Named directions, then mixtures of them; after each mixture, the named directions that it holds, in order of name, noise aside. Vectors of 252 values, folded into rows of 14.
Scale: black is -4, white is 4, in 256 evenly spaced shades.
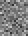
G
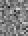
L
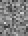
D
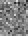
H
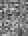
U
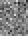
H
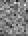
G, H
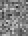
U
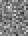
D, L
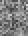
D, U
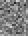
G, H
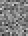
G, U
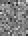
G, H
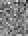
H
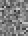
L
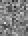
D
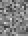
D, H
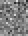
H
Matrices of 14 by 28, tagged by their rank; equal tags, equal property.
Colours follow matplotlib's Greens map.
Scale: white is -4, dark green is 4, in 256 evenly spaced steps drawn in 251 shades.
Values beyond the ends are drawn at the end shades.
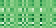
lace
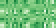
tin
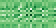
tin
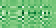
tin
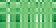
lace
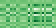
lace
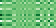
lace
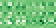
tin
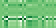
lace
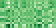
tin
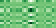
lace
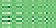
lace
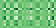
lace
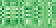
tin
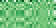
tin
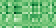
tin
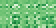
tin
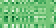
tin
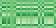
lace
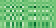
lace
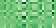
tin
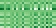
lace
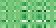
lace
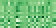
tin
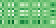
lace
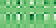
lace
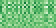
tin
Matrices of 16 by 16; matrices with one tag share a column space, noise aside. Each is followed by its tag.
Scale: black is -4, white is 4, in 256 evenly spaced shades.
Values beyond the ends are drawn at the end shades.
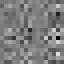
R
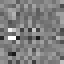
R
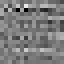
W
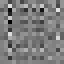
W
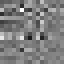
W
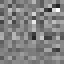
W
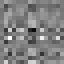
R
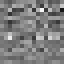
W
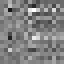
W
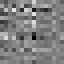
W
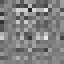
W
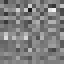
W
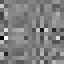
R
